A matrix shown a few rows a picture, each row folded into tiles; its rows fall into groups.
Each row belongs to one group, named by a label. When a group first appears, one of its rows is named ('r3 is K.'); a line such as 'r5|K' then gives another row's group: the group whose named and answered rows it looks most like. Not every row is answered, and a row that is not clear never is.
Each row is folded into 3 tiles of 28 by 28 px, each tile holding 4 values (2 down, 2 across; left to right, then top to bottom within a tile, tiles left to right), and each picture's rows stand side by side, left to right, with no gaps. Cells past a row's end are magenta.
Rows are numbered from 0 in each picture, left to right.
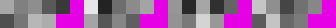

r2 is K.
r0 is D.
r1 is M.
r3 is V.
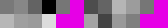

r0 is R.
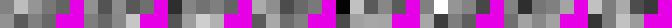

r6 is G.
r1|K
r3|V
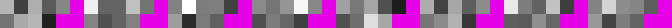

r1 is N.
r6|N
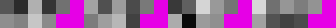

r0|K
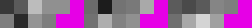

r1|G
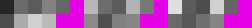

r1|N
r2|N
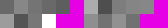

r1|M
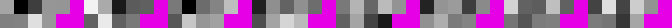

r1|V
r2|G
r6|N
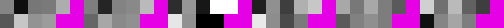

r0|G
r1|G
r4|D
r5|D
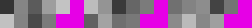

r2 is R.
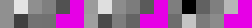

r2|G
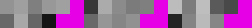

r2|D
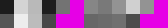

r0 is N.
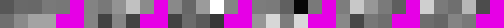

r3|R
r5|N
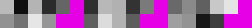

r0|K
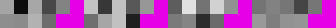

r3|R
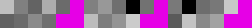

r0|N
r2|G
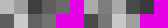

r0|V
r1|D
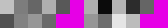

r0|N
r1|K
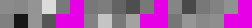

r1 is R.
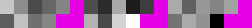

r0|V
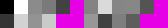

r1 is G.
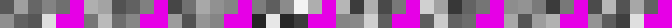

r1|V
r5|V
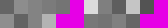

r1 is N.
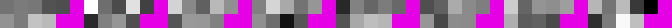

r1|N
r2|N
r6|M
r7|D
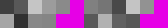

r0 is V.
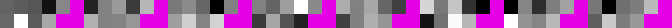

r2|R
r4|D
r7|G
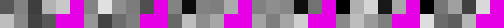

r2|G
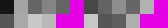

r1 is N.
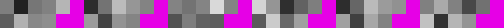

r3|V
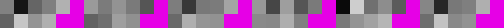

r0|G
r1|D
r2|G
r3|K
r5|G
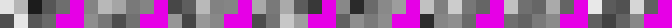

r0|V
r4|G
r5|D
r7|N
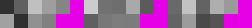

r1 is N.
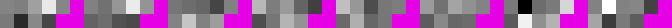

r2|R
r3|D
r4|V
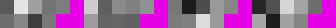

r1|M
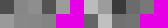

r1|V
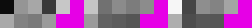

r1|M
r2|M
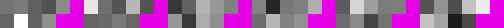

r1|N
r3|G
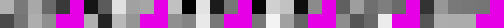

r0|D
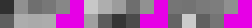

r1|M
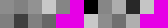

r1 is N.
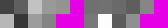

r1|R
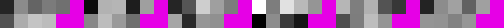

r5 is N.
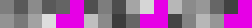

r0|K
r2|D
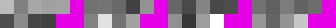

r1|R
